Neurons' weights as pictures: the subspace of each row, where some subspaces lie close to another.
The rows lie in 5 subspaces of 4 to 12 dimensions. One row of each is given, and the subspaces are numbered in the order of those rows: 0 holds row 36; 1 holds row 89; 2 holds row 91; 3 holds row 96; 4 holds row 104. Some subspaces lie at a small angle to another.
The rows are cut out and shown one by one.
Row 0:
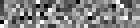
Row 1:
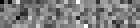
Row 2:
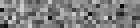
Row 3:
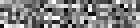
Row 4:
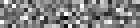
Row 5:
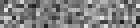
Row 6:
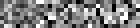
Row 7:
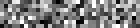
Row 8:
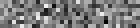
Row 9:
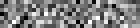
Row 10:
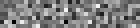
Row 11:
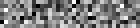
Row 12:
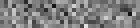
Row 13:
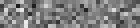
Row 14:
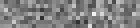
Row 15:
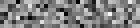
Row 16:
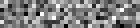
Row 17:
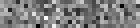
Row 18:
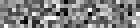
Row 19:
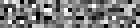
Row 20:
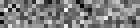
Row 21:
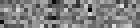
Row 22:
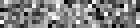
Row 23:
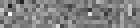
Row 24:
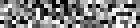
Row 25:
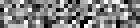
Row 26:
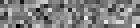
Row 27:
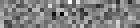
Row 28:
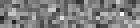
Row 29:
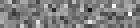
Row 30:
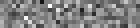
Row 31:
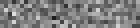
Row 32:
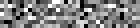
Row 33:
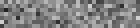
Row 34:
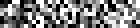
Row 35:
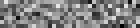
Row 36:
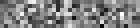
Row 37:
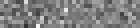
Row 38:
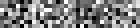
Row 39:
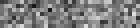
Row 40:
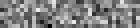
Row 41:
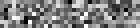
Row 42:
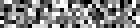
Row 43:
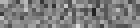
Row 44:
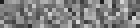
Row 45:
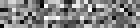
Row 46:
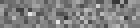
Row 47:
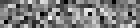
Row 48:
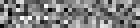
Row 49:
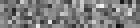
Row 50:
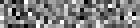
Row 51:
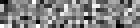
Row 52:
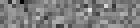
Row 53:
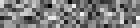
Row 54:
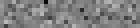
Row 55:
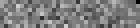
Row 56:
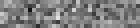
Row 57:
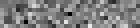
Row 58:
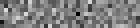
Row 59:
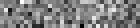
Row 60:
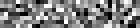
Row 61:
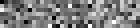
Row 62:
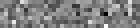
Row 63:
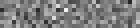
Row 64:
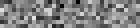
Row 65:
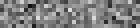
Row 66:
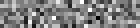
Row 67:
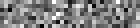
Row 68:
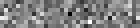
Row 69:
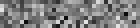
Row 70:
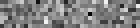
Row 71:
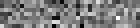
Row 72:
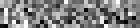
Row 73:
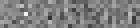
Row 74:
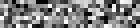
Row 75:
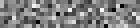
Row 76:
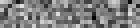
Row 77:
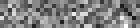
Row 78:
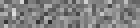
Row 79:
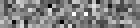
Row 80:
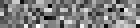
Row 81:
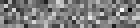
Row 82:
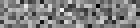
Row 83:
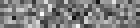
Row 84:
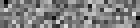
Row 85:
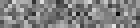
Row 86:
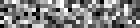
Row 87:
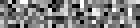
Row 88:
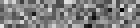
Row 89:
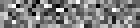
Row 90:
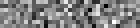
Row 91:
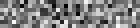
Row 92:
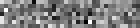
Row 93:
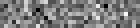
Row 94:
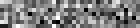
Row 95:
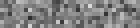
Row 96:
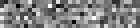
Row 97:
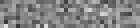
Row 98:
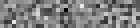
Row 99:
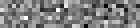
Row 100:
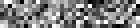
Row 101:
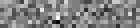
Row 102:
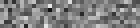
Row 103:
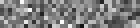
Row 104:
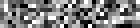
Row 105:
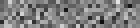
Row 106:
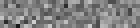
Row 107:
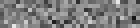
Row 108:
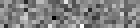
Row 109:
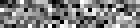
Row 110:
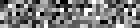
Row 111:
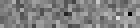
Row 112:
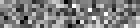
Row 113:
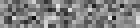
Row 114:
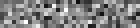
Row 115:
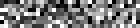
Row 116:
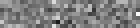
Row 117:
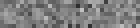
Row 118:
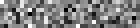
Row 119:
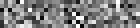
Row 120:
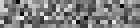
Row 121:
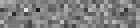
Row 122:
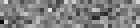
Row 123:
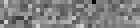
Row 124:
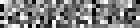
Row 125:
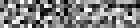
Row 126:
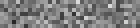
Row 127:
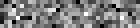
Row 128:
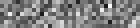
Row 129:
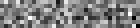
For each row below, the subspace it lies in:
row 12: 0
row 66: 0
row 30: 3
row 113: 3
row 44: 4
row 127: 0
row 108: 0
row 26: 4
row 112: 0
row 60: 4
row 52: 0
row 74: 4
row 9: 0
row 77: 0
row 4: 0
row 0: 1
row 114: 2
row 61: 4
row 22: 4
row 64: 0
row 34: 4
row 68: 0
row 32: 0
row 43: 4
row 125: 1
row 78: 0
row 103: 4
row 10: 2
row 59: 4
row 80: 4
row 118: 4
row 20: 0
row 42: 4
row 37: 0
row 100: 3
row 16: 4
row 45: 0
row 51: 0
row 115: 4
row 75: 3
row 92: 0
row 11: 1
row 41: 0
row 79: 0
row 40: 0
